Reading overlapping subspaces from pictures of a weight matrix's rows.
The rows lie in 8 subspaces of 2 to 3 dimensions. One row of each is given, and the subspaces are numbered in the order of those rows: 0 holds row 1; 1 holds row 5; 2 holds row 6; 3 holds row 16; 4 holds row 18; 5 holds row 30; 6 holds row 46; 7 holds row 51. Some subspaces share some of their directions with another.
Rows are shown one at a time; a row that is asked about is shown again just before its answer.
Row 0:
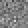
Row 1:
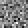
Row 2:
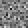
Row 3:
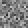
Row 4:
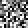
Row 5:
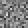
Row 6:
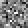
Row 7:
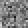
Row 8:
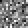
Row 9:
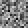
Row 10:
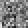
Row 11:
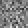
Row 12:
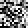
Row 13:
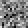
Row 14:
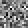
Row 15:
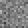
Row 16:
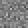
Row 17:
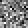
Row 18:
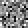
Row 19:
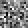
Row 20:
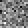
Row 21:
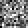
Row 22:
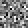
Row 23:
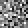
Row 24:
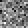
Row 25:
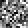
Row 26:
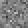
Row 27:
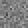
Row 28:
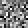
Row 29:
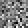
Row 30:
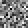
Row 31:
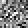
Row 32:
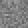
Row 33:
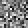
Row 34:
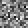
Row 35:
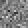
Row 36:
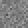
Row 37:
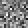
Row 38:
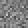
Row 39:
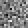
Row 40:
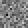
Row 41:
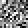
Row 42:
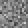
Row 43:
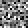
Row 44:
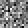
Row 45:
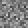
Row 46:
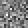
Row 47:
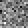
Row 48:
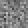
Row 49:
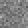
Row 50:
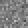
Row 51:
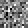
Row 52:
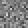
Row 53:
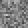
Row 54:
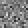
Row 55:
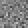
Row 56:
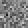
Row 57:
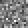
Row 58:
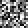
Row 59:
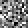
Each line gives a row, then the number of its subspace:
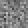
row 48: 5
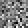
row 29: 0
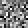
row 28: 1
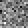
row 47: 1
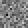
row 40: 5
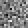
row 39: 6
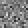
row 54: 0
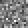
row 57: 0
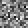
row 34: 7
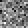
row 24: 1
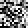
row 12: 3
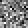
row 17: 1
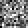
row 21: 4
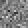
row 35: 2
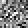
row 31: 2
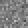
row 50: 0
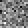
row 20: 1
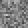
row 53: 5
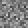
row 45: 7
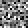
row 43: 3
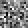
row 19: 5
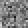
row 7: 4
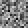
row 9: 7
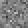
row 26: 2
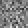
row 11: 0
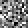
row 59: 6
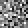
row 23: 6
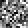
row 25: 2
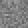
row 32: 5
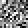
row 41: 2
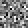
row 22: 4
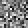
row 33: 6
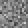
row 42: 6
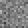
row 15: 1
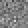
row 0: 4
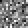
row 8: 0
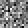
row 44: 7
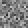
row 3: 7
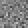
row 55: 0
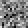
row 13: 4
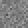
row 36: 5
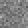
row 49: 3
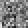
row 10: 4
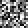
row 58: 7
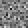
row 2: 3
